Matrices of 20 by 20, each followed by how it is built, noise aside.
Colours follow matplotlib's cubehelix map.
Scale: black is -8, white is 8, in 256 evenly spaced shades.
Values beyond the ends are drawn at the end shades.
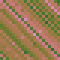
Toeplitz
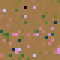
sparse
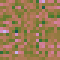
low rank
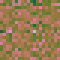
low rank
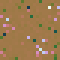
sparse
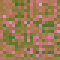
low rank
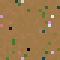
sparse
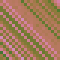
Toeplitz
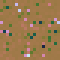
sparse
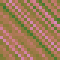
Toeplitz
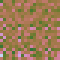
low rank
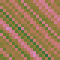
Toeplitz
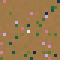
sparse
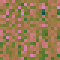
low rank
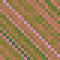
Toeplitz
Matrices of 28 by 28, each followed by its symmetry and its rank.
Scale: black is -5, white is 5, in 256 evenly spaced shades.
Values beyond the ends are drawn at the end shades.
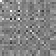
symmetric, rank five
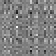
neither, rank three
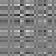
neither, rank one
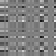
neither, rank one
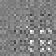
symmetric, rank three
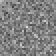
symmetric, full rank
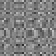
neither, rank three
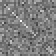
symmetric, full rank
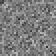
symmetric, full rank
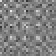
symmetric, rank three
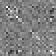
symmetric, rank five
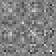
symmetric, rank three
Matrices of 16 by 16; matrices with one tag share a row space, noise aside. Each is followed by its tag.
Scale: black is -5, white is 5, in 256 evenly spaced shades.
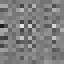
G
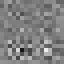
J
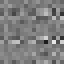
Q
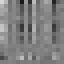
G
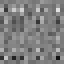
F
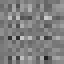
J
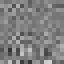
J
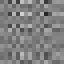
J
